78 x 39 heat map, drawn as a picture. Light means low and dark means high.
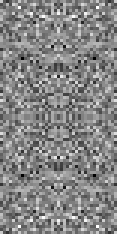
No overall slope runs across the table. It mirrors both left to right and top to bottom. On average the colour sits 50% of the way up the scale. The grain is fine, like static. There are no regular stripes.
